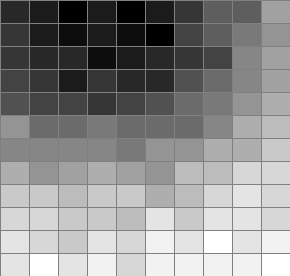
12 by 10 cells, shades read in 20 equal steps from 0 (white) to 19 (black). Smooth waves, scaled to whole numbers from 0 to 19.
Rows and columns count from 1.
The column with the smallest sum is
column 10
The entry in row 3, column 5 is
17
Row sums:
151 148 143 133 118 93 78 58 40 32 20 12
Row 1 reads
16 17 19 17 19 17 15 12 12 7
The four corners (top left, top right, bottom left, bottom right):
16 7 2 0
